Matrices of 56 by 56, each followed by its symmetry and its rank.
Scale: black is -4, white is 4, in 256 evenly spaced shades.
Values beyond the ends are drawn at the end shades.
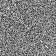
symmetric, full rank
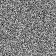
neither, full rank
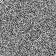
symmetric, full rank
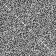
symmetric, full rank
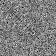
symmetric, full rank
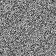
symmetric, full rank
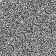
symmetric, full rank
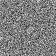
symmetric, full rank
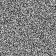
neither, full rank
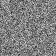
neither, full rank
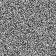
neither, full rank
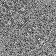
symmetric, full rank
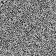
symmetric, full rank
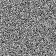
neither, full rank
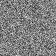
neither, full rank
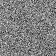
neither, full rank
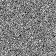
neither, full rank
